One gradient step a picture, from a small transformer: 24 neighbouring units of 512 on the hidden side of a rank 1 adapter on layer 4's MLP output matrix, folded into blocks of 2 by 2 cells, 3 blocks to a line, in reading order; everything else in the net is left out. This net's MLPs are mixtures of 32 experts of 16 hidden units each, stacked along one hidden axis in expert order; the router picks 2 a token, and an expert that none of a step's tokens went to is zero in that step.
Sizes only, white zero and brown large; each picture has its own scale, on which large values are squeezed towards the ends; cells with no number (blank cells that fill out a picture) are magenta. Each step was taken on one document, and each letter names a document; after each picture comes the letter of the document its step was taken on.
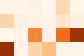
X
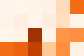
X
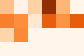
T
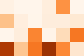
X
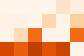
X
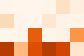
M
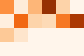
T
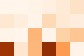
M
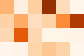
T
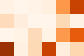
M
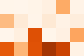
M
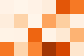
M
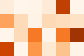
X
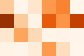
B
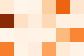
X
